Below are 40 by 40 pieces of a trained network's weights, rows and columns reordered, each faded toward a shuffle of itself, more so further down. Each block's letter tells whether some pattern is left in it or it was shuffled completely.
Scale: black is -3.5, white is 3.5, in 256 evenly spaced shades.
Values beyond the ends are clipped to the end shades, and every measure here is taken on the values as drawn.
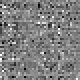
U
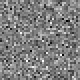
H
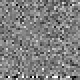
U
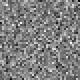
H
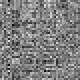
U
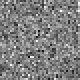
H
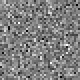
H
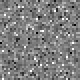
H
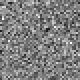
H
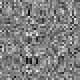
U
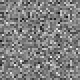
U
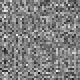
U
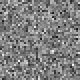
H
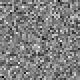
H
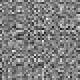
U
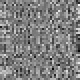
U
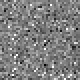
H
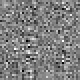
U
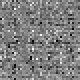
U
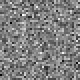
H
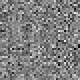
U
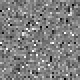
H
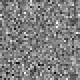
H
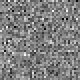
U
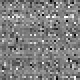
U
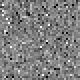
H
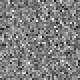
H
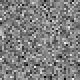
H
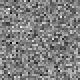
H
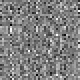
U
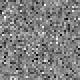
H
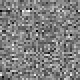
U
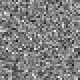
H
